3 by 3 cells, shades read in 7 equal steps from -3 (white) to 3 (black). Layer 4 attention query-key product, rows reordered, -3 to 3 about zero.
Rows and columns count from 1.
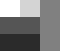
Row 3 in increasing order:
0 2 2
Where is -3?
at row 1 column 1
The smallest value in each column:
-3 -2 0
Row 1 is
-3 -2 0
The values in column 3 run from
0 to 0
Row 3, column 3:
0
